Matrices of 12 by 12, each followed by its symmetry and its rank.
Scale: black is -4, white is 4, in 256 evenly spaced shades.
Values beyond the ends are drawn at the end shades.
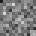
symmetric, full rank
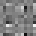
antisymmetric, rank two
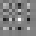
symmetric, rank one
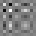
symmetric, rank one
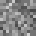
neither, full rank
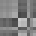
symmetric, rank one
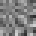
antisymmetric, rank two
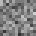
neither, full rank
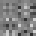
antisymmetric, rank two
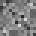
symmetric, full rank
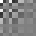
symmetric, rank one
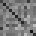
symmetric, full rank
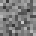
neither, full rank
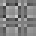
symmetric, rank one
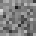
neither, full rank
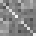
symmetric, full rank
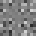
antisymmetric, rank two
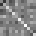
symmetric, full rank
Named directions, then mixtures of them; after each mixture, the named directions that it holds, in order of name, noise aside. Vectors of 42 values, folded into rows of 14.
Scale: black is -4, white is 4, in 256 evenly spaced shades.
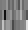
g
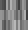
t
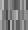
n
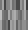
n, t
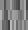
n, t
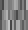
n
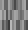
g, n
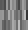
t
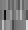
g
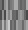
g, n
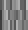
n, t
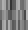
t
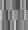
n, t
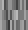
n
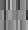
g, t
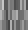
n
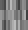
t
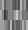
g, n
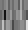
g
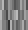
n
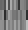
g, t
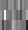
g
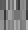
g, t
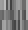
t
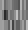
g, n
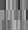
t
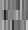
g, n
